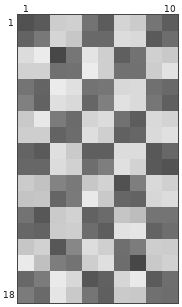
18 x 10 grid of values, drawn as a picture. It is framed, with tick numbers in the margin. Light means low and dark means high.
On average the colour sits 40% of the way up the scale. No seam splits the table. The field is checkered. The values fall into two levels. No row or column stands out.
